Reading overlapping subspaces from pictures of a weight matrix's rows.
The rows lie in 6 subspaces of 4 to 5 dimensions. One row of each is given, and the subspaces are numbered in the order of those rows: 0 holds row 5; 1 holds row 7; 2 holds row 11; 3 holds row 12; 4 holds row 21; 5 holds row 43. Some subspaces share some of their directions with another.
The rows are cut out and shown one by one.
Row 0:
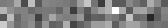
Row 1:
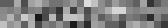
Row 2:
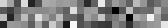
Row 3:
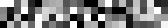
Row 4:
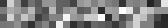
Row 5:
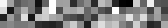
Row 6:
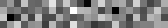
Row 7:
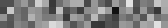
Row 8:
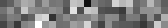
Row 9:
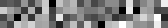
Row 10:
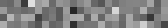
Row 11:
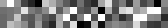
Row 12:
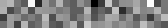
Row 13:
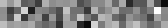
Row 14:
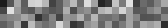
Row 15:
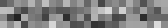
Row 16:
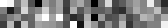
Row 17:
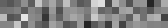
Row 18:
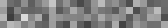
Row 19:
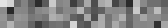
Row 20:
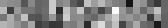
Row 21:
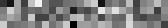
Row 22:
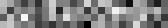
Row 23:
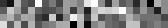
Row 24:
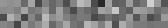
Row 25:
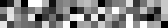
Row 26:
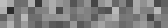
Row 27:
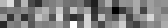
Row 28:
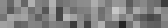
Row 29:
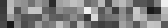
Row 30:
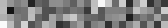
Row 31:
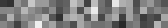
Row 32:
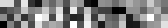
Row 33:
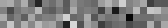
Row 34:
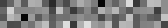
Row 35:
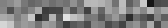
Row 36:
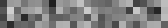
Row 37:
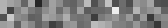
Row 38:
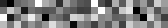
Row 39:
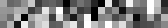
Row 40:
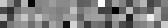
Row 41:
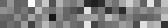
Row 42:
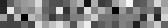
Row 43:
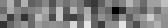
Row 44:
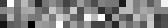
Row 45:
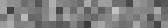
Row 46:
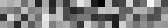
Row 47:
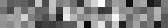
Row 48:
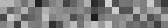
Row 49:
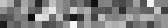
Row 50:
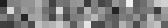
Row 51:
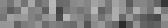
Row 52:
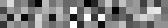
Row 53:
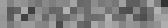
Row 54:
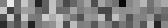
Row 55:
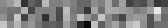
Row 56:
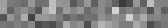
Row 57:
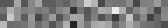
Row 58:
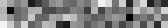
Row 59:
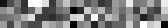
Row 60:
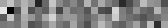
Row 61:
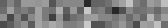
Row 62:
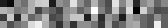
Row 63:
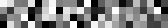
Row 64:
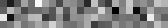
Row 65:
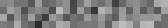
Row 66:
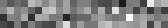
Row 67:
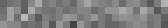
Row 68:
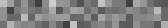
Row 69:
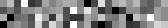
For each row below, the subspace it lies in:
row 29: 4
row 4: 2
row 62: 5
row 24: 1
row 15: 1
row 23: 3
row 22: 2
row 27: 5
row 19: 5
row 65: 5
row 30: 0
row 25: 3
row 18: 4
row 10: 3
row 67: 2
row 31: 5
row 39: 4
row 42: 5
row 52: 2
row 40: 1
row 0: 1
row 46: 1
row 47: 1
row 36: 4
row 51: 5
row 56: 0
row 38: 4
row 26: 3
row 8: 5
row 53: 2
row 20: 1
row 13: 2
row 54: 2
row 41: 3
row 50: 2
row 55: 2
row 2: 1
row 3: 2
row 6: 1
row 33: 0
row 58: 0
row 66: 0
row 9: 5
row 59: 3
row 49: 0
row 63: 0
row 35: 0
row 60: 2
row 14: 0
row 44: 2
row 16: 1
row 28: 5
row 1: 0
